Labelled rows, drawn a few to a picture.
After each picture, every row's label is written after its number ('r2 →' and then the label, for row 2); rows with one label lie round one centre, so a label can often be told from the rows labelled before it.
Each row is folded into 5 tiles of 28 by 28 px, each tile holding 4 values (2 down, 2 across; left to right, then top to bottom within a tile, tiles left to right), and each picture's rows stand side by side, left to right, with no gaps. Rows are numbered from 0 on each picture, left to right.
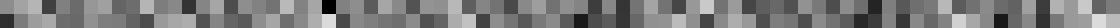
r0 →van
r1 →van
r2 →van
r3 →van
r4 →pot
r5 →van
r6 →pot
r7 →pot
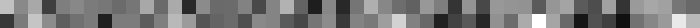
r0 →van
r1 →van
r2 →pot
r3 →pot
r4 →pot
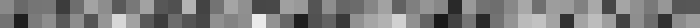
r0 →pot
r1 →pot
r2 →pot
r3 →pot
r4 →van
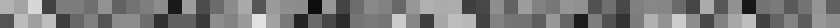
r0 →van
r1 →pot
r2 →pot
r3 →van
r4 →pot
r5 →van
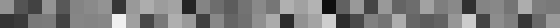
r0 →pot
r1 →van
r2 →van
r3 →van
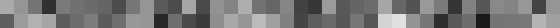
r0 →van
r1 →pot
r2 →pot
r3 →pot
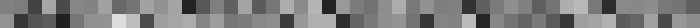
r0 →pot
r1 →van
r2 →van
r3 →van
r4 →van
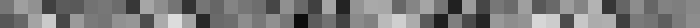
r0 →van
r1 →van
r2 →pot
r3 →pot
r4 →van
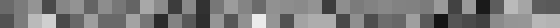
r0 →van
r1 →pot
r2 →van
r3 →pot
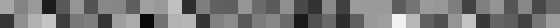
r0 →van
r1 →van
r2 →pot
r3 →van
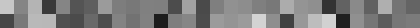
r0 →van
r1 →pot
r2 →van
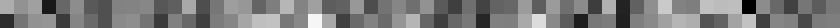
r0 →van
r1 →pot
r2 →van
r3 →pot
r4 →pot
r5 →van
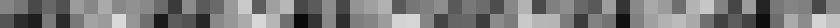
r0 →pot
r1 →pot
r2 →pot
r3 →pot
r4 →pot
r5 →pot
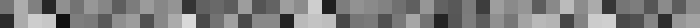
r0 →van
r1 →van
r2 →van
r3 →pot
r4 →van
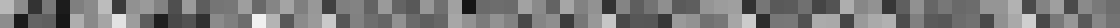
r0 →pot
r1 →pot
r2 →van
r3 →van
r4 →van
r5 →van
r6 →van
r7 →van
